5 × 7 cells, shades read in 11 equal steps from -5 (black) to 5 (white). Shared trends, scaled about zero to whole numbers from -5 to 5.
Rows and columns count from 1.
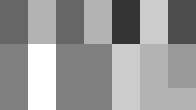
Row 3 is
0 5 0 0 3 2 1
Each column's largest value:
0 5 0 2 3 3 2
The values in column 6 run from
2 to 3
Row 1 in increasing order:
-3 -2 -1 -1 2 2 3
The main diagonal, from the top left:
-1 2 0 0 3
